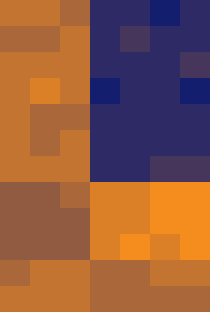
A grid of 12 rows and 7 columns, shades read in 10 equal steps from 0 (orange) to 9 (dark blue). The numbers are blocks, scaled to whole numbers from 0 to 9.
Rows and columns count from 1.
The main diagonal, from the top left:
2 3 2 9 8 8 7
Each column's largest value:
4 4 4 9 8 9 9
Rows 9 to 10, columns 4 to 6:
1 1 0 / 1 0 1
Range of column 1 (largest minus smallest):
2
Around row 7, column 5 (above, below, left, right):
8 1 8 7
